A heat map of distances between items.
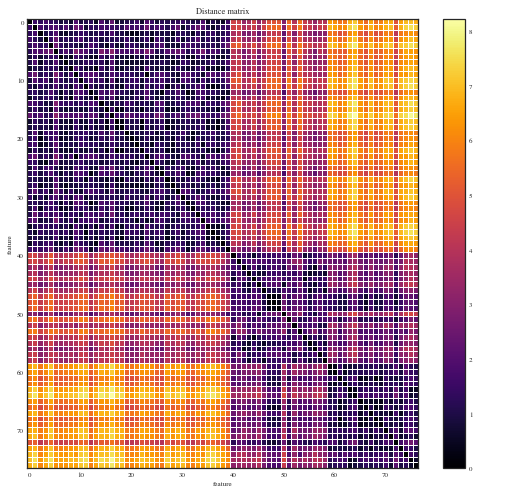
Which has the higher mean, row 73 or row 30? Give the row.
73
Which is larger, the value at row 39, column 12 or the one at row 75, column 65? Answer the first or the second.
the second
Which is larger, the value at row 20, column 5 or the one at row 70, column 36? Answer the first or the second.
the second
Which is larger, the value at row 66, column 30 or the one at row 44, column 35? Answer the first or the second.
the first
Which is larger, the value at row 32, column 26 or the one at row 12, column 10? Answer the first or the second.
the second
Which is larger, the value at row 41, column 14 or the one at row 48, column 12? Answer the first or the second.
the first
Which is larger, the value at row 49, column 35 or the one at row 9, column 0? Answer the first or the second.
the first
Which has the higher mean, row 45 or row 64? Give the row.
64
